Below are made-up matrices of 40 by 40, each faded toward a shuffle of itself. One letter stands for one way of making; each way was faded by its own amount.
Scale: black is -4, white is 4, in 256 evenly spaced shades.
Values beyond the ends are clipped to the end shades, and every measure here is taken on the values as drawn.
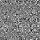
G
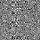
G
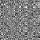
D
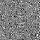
G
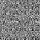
G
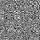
G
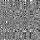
D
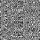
G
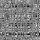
D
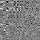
D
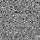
G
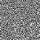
G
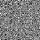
G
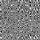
D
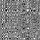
D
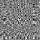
D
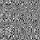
D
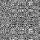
D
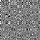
D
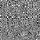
G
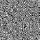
G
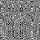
D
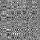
D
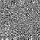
G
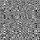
D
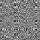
D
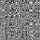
D
